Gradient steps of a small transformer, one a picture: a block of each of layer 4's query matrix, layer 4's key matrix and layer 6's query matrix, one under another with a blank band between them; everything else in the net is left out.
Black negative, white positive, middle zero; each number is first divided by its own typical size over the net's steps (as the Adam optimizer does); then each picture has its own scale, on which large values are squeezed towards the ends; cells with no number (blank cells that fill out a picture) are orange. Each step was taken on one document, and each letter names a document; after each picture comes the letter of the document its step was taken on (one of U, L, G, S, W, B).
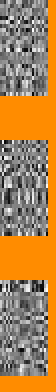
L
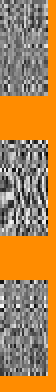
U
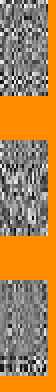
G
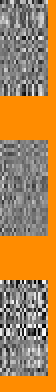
G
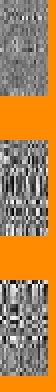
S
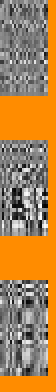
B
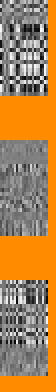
B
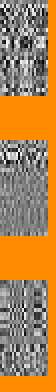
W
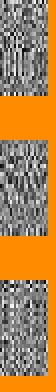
S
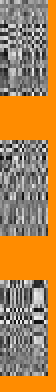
W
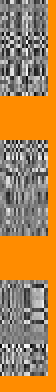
W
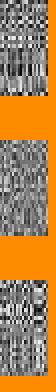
W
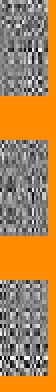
G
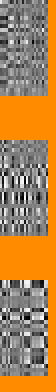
L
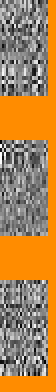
G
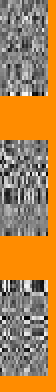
L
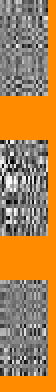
G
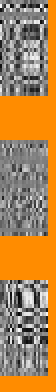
B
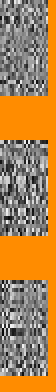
S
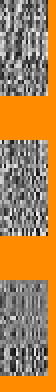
U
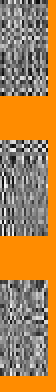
W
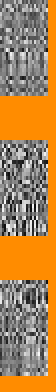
B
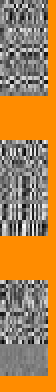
B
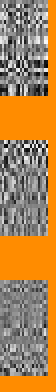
U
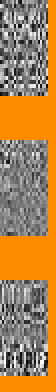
W
